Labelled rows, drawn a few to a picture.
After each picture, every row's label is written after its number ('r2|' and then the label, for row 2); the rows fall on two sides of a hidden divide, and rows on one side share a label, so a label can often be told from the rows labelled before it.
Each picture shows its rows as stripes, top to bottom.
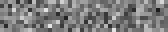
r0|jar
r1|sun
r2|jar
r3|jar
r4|jar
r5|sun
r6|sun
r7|jar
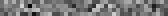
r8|jar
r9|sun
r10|sun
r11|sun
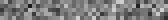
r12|jar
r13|sun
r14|jar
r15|sun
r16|jar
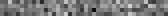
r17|sun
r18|jar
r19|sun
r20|sun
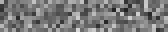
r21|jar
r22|sun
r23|sun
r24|jar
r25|jar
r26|sun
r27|jar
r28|jar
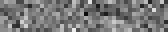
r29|jar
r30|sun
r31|sun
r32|sun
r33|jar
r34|jar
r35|jar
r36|jar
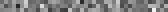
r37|jar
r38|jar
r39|jar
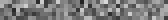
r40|jar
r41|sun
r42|sun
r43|sun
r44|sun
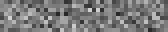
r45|sun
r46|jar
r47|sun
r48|jar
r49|sun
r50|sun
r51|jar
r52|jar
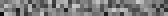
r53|sun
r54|sun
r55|jar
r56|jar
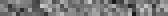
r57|sun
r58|sun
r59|sun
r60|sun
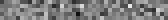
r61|sun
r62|jar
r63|sun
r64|sun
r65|jar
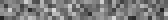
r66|jar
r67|sun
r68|sun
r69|jar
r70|jar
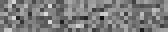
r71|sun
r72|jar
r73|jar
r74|jar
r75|sun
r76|sun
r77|jar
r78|jar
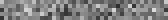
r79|sun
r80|jar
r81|jar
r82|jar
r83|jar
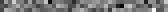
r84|jar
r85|sun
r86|jar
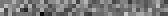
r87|sun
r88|jar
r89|sun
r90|sun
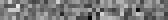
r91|jar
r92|sun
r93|sun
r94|jar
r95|jar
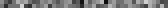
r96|sun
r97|jar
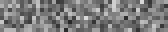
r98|jar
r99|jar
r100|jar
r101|jar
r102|jar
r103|sun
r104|sun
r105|jar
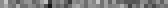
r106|jar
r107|jar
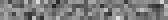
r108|jar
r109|sun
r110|jar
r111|jar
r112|jar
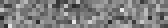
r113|jar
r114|sun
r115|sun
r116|sun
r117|sun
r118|jar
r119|jar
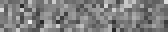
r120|jar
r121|sun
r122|jar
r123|jar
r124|sun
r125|sun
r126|jar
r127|sun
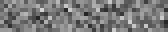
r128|jar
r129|sun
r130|sun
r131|jar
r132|jar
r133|sun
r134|sun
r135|jar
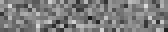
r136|sun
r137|sun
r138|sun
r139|jar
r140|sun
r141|jar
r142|jar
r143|sun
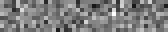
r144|sun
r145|sun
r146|jar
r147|jar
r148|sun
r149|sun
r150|jar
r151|jar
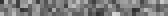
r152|jar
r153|jar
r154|sun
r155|jar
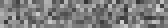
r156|jar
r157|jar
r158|jar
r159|jar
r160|jar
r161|sun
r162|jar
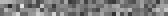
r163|sun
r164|jar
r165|jar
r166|sun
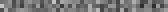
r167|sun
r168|sun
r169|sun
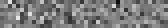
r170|sun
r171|jar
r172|jar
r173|jar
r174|sun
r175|sun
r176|jar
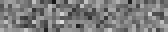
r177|jar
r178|sun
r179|sun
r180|sun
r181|sun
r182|jar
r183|sun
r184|jar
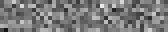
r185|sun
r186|jar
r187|sun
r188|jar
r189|jar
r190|jar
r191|jar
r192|sun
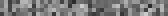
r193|jar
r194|jar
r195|jar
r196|sun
